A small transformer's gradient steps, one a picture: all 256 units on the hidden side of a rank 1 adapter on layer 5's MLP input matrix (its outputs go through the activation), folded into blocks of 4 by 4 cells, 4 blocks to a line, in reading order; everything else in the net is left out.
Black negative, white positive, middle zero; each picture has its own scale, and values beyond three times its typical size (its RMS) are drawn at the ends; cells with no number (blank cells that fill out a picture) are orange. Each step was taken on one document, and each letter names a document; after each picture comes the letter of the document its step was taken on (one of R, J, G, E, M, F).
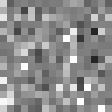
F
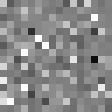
F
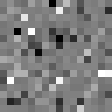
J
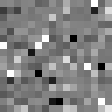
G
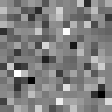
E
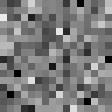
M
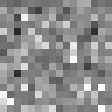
F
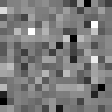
F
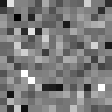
E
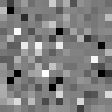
J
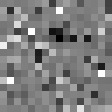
J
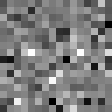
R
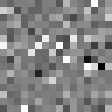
G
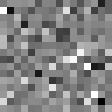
R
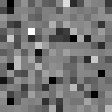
J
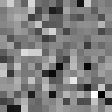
E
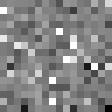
R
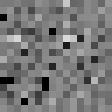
M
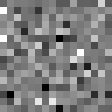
R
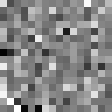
F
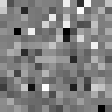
F
